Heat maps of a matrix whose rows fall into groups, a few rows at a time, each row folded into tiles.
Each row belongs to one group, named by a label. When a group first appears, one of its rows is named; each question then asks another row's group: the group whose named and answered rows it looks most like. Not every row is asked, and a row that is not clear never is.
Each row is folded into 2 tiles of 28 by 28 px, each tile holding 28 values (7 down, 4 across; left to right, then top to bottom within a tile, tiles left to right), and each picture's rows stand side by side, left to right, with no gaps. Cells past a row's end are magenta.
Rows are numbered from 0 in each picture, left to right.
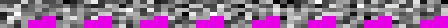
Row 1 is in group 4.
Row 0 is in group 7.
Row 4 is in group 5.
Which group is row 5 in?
4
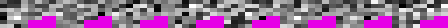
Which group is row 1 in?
5
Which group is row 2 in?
5
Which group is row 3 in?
4
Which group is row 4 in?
5
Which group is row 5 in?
4
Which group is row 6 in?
4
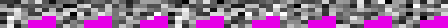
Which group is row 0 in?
7
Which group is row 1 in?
5
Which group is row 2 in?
4
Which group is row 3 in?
7
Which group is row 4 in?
5
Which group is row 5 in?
5
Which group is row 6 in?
4
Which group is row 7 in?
4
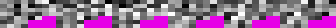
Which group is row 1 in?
5
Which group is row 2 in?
5
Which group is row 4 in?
7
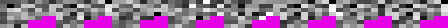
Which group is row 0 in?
5
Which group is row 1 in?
5
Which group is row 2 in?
5
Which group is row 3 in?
4
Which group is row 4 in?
4
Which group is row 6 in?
5
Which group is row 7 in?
5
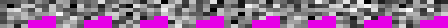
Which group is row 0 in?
5
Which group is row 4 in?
4
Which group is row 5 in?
4
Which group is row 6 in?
7
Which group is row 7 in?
7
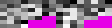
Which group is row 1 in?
7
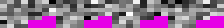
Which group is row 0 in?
7
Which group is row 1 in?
4
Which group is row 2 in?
7
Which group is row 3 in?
4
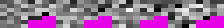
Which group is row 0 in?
5
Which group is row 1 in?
7
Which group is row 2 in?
7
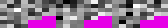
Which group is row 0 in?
7
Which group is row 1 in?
4
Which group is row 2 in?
4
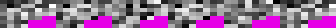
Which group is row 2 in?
4
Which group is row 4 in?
4
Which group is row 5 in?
5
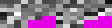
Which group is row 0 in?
7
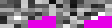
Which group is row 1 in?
4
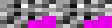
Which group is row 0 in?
4
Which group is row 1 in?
4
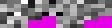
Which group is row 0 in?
7
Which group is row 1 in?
7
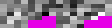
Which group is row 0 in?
7
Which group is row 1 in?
4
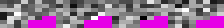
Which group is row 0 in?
7
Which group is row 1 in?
4
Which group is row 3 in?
7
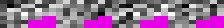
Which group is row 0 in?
5
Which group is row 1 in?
7
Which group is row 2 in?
5
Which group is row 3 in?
5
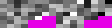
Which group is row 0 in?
4
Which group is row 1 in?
7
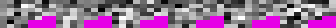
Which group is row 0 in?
4
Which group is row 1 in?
7
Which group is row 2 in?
7
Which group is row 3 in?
5
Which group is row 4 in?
4
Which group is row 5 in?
5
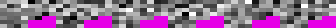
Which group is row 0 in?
5
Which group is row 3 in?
5
